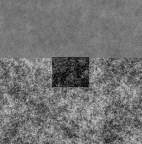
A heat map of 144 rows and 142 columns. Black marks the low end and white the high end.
The field is mottled with small blotches. There is no overall slope. A horizontal seam about 40% of the way down splits the table, and the top part is calmer. In the centre lies a patch that is lower than the rest.
